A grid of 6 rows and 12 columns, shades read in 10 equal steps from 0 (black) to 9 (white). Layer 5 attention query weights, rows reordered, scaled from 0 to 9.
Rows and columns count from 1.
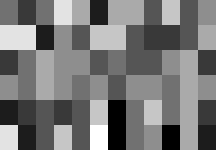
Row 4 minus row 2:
-3 -4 5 0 1 -2 -4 2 3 2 3 -1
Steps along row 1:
down up up down down up same down up down up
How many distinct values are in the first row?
8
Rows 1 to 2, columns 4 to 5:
8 6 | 5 3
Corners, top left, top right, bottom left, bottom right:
4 5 8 1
